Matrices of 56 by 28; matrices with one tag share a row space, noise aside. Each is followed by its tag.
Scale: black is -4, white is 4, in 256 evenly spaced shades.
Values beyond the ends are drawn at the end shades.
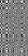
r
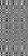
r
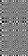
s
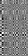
s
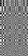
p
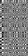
s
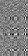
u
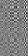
u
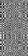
p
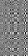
u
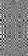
p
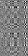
u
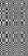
r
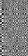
s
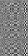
u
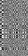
s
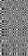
s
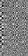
s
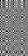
r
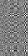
u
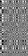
s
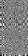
p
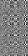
u
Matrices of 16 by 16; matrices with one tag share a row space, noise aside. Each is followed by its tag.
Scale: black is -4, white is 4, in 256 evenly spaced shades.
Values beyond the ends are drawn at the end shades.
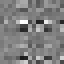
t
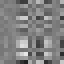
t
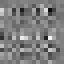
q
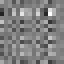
q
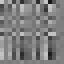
q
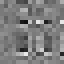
t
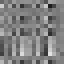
q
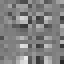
t
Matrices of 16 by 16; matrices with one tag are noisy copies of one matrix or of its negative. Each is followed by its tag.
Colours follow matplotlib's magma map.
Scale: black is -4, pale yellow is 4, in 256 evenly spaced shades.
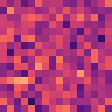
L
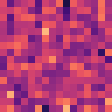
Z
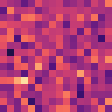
L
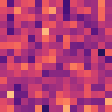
Z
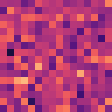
L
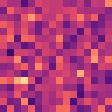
L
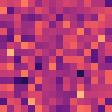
L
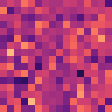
L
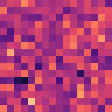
L
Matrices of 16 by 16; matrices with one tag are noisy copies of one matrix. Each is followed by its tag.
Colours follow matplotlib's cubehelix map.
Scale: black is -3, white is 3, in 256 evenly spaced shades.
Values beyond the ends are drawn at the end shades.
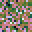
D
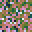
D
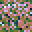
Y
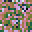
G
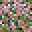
Y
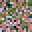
D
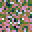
D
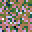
D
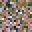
D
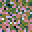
D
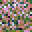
Y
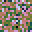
G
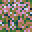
Y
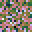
D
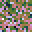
D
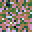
D
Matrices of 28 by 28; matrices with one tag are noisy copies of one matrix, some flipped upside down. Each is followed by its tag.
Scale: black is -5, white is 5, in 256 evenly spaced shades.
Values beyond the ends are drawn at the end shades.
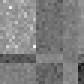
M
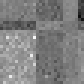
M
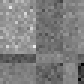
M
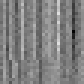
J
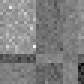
M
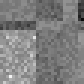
M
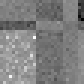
M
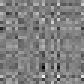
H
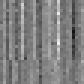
J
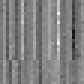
J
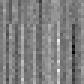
J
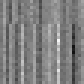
J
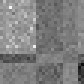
M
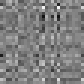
H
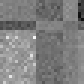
M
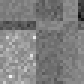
M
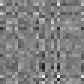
H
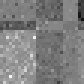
M
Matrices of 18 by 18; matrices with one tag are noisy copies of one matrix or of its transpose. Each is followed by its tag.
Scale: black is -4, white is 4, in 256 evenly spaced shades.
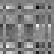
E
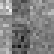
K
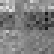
K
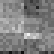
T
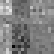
K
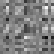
E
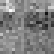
K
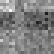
K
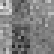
K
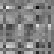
E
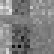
K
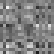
E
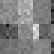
T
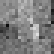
T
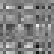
E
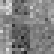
K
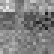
K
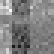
K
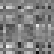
E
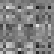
E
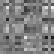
E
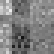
K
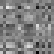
E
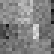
T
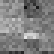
T
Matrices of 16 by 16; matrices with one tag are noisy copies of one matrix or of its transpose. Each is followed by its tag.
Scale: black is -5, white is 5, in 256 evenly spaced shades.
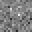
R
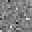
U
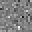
U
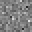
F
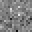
R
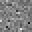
F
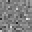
U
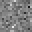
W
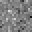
R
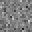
F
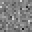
F
